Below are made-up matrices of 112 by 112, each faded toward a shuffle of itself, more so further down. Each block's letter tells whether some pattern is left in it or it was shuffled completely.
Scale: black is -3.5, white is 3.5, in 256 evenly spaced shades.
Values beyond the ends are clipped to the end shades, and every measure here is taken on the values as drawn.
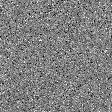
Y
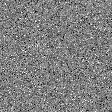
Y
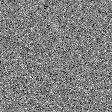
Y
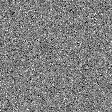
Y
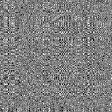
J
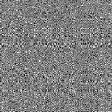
J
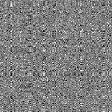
J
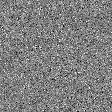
Y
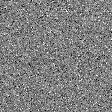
Y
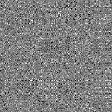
J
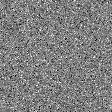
Y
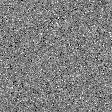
Y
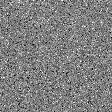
Y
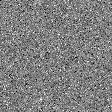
Y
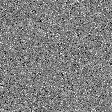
Y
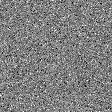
Y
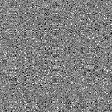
J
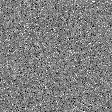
Y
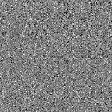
J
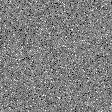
Y
